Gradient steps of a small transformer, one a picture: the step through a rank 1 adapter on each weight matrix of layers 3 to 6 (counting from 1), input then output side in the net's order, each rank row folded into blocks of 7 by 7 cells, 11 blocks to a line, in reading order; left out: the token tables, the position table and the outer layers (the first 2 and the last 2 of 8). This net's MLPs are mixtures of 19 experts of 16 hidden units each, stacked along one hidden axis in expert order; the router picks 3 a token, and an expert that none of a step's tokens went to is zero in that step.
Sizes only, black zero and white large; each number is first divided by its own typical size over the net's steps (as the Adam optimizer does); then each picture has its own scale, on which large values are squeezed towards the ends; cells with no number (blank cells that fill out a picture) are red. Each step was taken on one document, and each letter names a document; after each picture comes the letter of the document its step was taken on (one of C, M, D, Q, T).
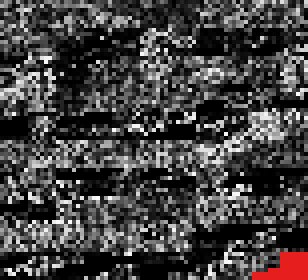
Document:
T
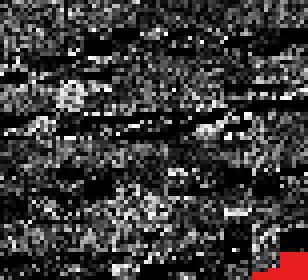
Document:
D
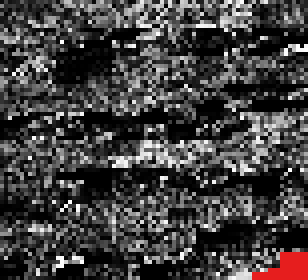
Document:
T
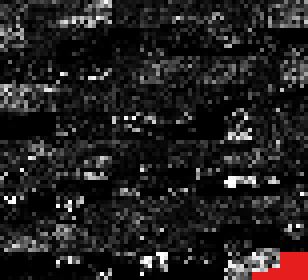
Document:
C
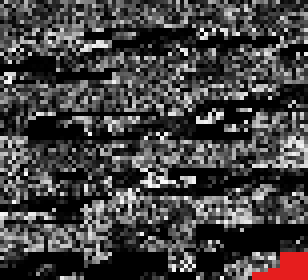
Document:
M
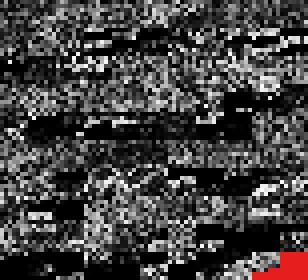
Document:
M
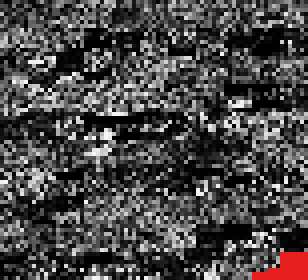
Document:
T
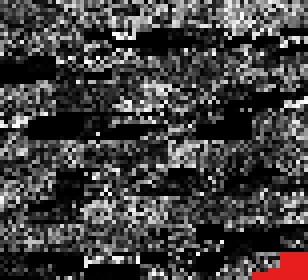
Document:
M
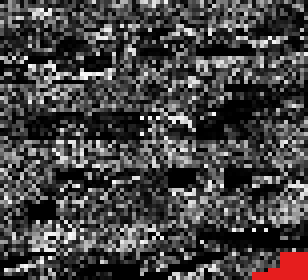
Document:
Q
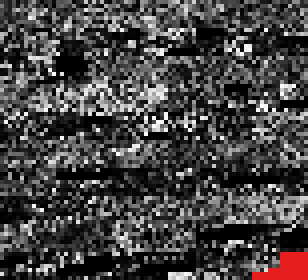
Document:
T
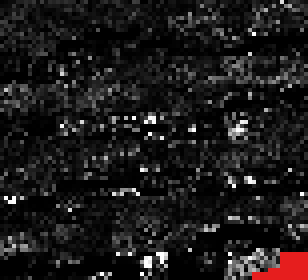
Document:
C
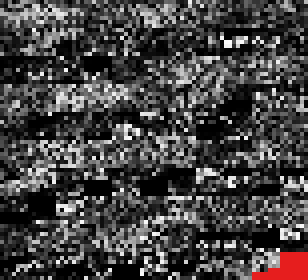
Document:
Q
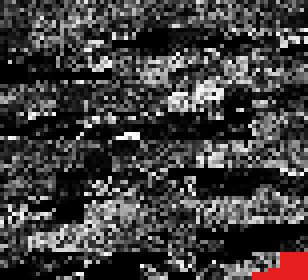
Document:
M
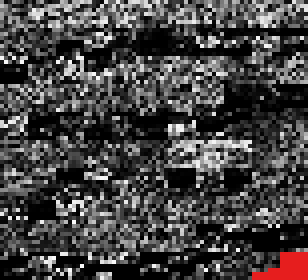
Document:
Q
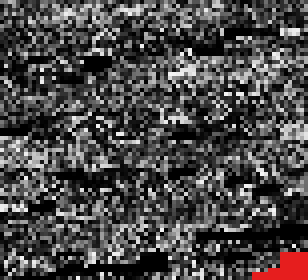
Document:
Q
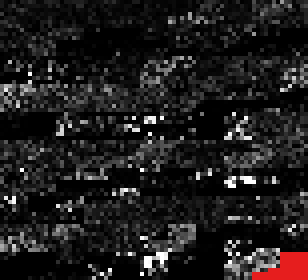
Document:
C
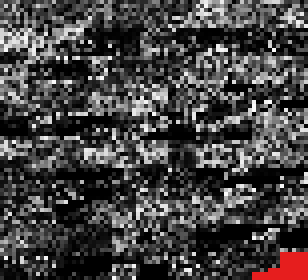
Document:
T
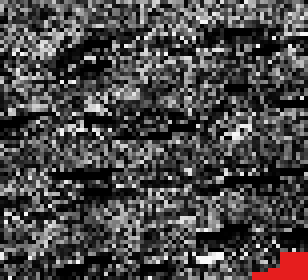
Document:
T
